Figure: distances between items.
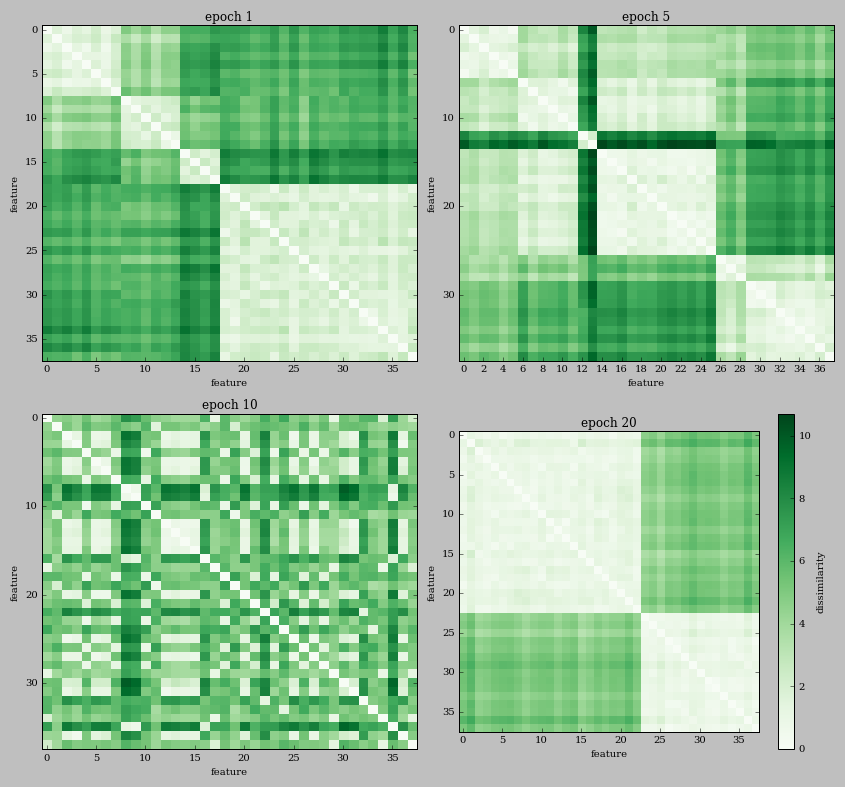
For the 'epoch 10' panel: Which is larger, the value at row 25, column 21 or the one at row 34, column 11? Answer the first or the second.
the first
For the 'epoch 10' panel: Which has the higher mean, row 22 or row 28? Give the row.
22
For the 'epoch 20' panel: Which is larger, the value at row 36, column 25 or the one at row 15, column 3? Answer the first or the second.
the first
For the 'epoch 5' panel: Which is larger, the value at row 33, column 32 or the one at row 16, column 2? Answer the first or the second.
the second
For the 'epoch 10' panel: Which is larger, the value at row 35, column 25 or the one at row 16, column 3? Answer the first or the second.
the first
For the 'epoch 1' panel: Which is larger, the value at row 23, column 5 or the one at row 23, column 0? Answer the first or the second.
the second
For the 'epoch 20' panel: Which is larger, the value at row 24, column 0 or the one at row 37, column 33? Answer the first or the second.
the first
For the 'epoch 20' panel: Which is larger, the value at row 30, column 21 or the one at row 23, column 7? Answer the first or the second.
the first
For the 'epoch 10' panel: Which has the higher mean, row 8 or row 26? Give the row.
8
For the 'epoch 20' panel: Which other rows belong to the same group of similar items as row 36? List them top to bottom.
23, 24, 25, 26, 27, 28, 29, 30, 31, 32, 33, 34, 35, 37
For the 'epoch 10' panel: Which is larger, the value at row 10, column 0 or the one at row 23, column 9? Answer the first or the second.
the second
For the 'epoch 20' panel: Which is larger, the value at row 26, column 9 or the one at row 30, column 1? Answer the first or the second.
the second
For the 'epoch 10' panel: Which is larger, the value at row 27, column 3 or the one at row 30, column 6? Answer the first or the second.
the second
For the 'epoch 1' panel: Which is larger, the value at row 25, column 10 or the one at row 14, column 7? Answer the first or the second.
the second
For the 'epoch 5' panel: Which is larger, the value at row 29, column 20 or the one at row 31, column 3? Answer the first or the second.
the first
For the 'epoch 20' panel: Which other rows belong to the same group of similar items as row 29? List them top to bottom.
23, 24, 25, 26, 27, 28, 30, 31, 32, 33, 34, 35, 36, 37
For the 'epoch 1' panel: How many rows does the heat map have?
38
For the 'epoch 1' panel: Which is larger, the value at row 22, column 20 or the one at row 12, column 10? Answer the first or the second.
the first
